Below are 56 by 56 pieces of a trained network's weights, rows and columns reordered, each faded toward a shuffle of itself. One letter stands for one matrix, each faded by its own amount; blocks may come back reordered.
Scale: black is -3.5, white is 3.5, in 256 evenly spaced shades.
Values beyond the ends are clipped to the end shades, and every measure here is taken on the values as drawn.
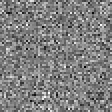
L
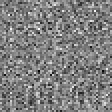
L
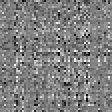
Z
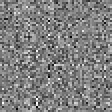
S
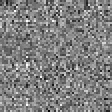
S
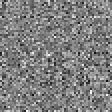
L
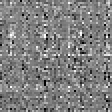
Z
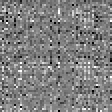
Z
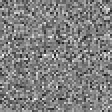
L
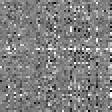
Z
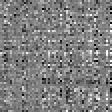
Z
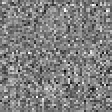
S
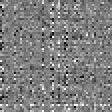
Z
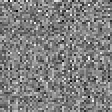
S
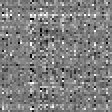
Z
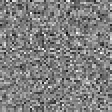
L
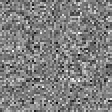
S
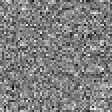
S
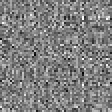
S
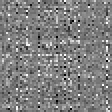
Z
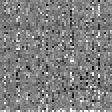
Z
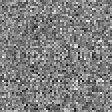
L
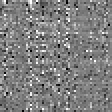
Z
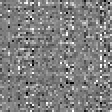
Z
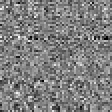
S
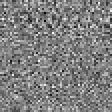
L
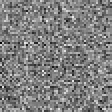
L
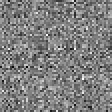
S
